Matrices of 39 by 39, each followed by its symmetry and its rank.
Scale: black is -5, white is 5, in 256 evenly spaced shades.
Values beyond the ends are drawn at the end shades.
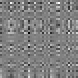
neither, rank two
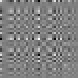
symmetric, rank two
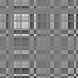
symmetric, rank one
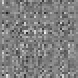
neither, rank five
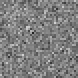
symmetric, full rank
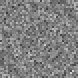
symmetric, full rank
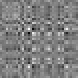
symmetric, rank two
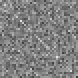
symmetric, full rank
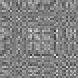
symmetric, rank three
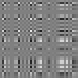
symmetric, rank one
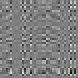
neither, rank two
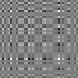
symmetric, rank one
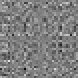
neither, rank five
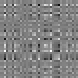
symmetric, rank two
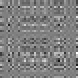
neither, rank two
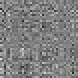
neither, rank five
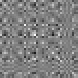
symmetric, rank three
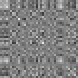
symmetric, rank three
